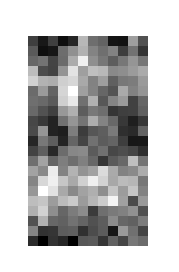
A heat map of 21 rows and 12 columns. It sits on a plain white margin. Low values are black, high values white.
There is no overall slope. The top middle is the ninth with the highest average. The histogram is bell-shaped. Stripes running across repeat 2 times from top to bottom.
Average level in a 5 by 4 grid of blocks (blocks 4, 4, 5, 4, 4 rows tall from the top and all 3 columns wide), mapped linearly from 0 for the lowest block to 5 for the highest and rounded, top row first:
0322
2522
1110
5453
1112
